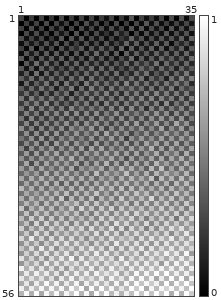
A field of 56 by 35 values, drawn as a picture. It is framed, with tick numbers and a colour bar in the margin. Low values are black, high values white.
Overall the values sit about 50% of the way up the scale. No single row or column stands out from its neighbours. The field climbs toward the bottom. The field is checkered.
